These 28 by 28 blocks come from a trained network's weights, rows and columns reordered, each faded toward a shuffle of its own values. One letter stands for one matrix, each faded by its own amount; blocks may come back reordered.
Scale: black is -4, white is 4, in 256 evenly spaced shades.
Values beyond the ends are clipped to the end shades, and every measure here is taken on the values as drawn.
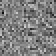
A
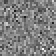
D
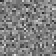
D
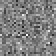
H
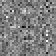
H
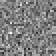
D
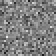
D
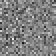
A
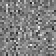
H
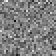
D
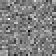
H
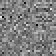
D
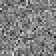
D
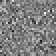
D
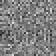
A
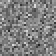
D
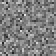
D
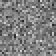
D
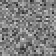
D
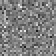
H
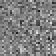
A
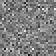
D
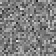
D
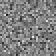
D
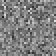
A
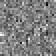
H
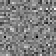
H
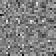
H
